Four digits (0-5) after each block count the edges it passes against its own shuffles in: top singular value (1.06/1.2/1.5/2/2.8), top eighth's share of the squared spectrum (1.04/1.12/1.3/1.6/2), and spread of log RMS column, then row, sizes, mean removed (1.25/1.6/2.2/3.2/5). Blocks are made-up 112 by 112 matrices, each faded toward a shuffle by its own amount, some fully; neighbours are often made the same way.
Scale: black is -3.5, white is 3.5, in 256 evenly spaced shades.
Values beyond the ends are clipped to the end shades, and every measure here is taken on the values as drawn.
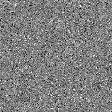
3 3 1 1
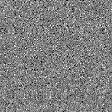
4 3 2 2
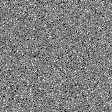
0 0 0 0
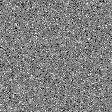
2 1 0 0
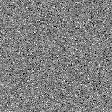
3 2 0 1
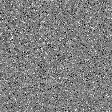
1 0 0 0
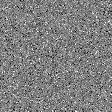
2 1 0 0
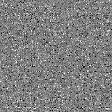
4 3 1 2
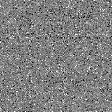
3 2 1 1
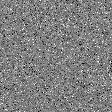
2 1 0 0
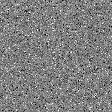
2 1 0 0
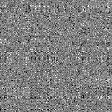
4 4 2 3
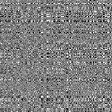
5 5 3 4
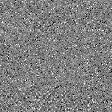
3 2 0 1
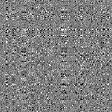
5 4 3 3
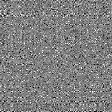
4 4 2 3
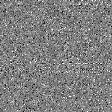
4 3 1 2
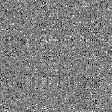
4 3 1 2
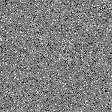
2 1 0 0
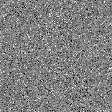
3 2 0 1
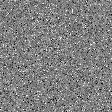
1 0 0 0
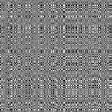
5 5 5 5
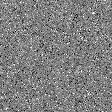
2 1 0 0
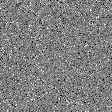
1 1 0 0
